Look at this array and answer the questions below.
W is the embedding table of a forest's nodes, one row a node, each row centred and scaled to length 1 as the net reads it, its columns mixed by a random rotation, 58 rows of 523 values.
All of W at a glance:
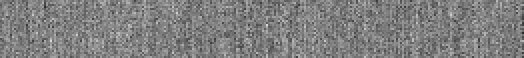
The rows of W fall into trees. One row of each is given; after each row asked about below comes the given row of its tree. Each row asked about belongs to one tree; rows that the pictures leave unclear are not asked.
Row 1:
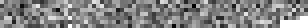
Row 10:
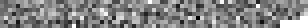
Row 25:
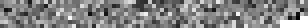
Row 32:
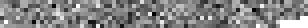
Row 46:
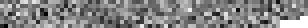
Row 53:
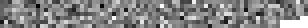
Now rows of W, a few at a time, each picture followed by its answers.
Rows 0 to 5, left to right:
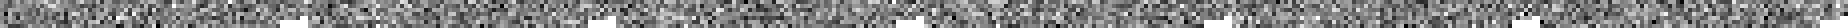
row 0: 10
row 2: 1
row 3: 10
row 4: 1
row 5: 53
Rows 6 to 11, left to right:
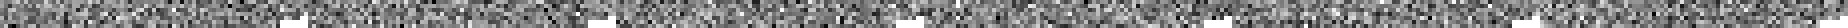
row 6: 10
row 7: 10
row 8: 53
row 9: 25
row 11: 32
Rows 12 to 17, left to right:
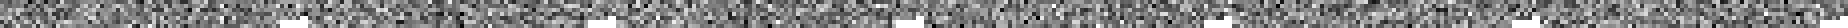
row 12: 53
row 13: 32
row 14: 32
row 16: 25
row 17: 53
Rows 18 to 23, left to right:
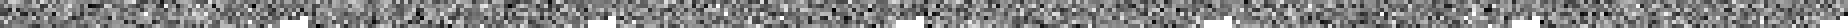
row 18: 25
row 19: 10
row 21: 46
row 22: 32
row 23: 53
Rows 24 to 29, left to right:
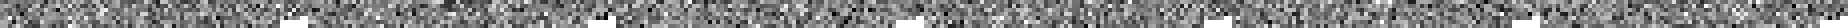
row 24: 1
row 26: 46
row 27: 1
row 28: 10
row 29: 25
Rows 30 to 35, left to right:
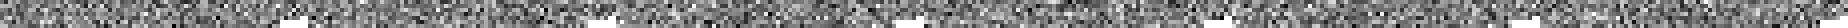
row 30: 1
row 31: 46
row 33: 25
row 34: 32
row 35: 1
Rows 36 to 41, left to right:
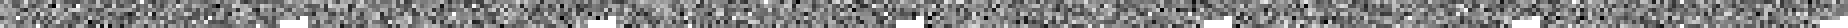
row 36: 32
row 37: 25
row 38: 10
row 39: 46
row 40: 46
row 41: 46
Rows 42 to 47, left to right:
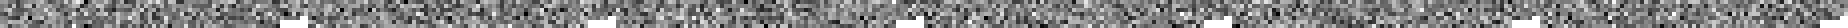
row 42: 10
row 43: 46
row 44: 1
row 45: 46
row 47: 10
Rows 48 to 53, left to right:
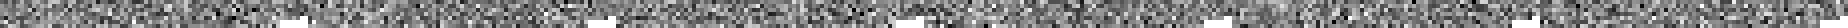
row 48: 46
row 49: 32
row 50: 46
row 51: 1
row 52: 10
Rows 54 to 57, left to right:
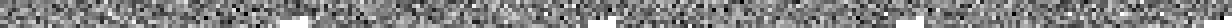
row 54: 46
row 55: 25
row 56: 10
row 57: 25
